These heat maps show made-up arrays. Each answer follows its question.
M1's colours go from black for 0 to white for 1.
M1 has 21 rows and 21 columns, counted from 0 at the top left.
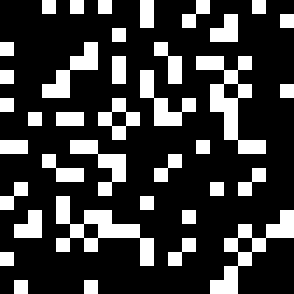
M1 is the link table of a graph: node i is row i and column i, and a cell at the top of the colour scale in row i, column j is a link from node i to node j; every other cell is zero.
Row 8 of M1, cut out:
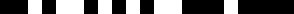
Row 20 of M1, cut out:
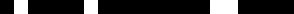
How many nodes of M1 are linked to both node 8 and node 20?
1
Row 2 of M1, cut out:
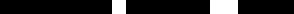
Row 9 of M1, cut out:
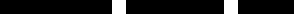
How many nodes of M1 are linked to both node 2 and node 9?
2
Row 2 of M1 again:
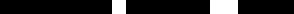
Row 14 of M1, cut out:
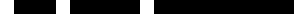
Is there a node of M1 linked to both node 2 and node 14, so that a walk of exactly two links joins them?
no
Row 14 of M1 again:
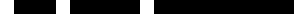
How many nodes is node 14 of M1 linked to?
3
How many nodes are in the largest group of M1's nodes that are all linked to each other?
4
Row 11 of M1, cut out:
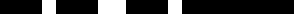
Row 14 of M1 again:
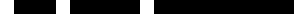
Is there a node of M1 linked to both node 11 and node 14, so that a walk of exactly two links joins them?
no
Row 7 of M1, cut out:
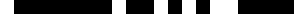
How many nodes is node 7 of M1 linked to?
6
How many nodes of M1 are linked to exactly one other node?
1
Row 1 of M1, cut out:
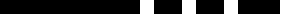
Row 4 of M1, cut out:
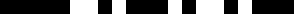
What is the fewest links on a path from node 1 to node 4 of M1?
3
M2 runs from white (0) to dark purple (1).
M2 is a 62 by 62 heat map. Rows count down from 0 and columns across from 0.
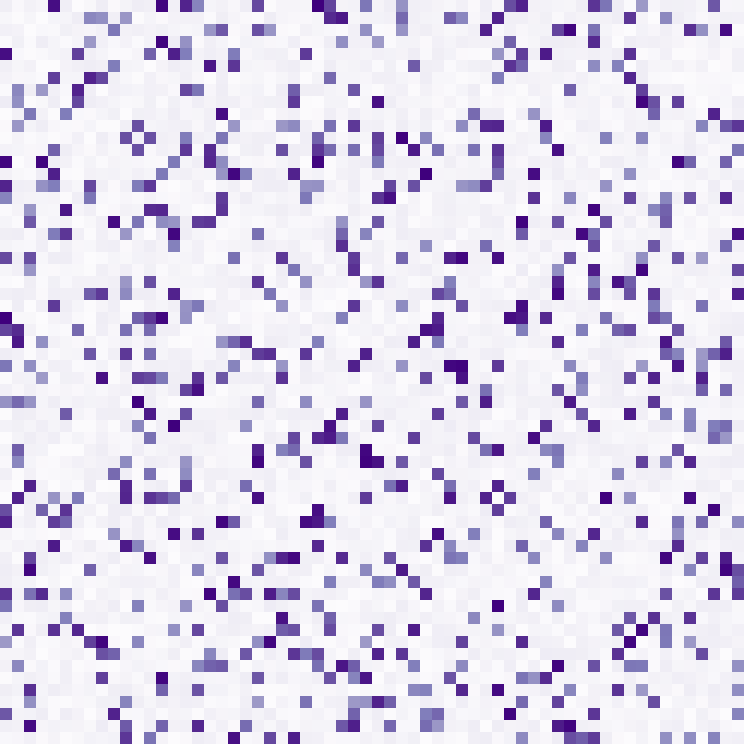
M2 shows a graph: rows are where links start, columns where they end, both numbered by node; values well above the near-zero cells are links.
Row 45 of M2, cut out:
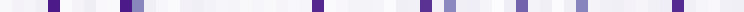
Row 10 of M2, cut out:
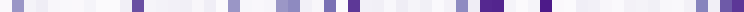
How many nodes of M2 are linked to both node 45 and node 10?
1
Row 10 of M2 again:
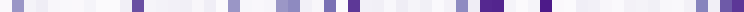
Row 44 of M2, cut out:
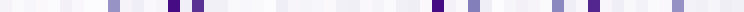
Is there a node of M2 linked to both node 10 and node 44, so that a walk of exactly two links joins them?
no
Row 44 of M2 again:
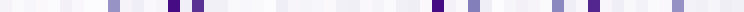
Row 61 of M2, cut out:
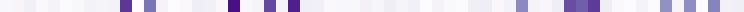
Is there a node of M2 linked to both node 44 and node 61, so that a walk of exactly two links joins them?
yes
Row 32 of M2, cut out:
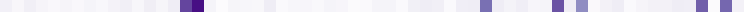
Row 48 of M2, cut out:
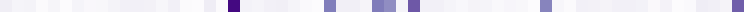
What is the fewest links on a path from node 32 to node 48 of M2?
1
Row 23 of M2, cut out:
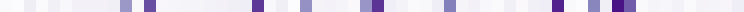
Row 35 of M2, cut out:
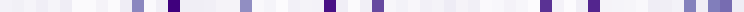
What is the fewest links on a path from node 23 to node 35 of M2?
2
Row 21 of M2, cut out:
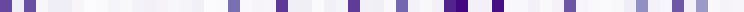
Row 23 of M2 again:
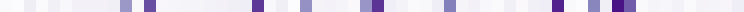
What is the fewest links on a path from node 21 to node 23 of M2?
1
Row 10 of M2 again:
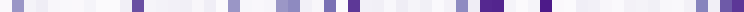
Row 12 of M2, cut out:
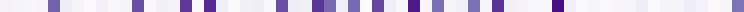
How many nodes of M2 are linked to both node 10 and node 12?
6
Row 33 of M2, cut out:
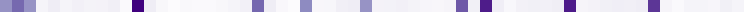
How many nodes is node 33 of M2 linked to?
11
